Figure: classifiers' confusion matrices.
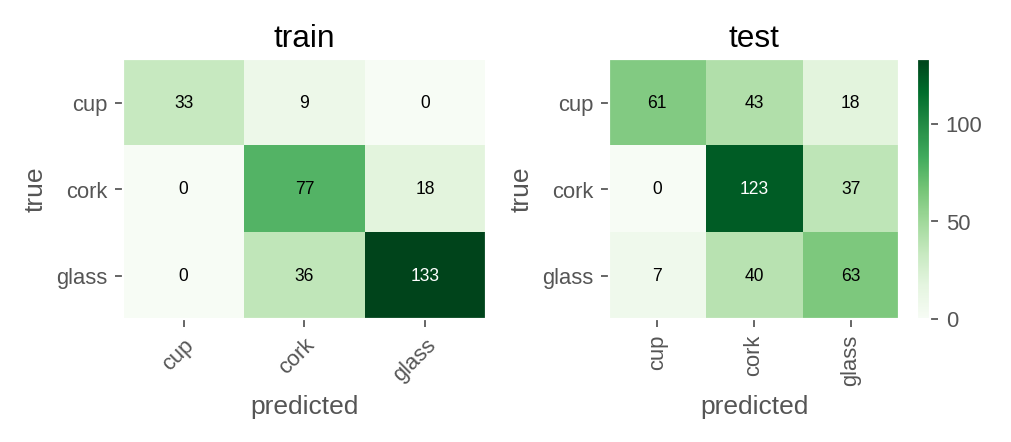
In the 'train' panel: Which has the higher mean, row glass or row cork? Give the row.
glass
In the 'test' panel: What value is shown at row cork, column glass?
37
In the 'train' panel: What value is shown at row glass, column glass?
133
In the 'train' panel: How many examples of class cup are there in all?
42
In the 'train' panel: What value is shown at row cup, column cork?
9
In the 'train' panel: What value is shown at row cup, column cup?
33
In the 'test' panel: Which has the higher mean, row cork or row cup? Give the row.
cork
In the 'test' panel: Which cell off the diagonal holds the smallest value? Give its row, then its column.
cork, cup
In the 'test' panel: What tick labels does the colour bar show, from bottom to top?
0, 50, 100
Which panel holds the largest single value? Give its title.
train
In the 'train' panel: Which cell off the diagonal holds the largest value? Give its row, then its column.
glass, cork
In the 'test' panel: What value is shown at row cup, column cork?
43
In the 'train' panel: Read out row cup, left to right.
33 9 0
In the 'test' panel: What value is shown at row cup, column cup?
61
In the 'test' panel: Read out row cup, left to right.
61 43 18
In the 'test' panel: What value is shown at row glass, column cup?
7
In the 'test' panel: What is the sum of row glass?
110
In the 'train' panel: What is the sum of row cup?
42
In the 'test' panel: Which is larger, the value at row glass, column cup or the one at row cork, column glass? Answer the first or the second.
the second
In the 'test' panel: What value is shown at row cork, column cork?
123
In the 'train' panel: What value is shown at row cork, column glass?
18
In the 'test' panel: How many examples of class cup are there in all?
122
